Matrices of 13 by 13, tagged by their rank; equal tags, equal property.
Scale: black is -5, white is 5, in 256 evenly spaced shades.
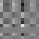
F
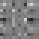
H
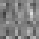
H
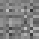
H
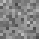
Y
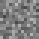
Y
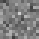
Y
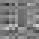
H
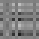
F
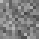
Y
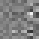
H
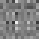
H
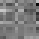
H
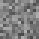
Y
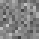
Y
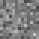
Y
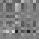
H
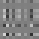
F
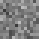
Y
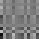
F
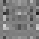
H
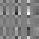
F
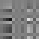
F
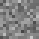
Y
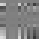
F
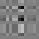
F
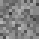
Y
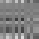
F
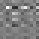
H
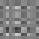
F
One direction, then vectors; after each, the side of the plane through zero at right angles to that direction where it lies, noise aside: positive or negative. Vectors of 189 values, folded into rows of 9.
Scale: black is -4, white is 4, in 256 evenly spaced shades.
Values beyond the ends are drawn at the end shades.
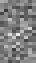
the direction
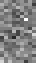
negative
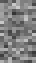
negative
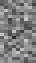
negative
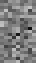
negative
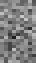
negative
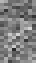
positive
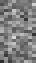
positive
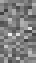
positive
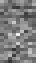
positive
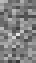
positive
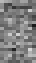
positive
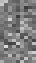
positive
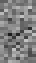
negative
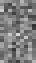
positive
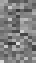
positive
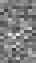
positive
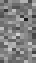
positive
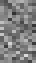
negative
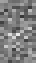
positive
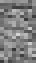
positive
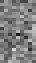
negative
